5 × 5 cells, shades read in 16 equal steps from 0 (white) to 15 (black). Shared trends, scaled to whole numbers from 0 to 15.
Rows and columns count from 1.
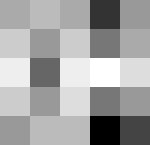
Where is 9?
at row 3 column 2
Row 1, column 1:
5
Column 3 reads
5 3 1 2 4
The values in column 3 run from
1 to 5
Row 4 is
3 6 2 8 6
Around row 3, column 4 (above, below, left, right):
8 8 1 2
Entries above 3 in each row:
5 3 1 3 5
